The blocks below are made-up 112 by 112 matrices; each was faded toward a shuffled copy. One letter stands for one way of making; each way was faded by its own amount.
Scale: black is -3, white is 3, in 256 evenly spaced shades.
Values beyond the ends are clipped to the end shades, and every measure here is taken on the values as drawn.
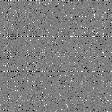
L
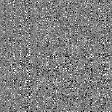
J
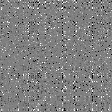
L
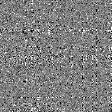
J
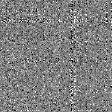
J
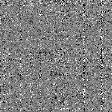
J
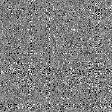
J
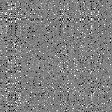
L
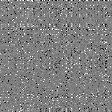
L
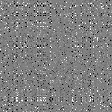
L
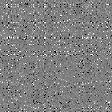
L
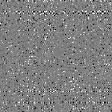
L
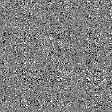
J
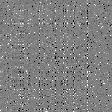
L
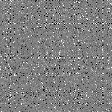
L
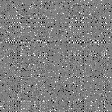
L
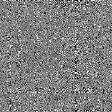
J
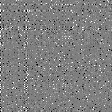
L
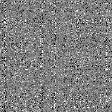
J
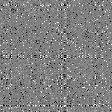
L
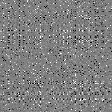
L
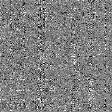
J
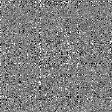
J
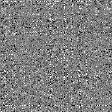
J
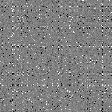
L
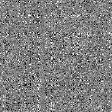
J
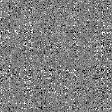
J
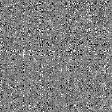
J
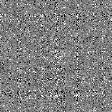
J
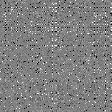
L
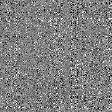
J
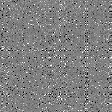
L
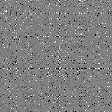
L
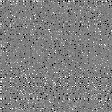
L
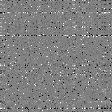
L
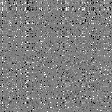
L
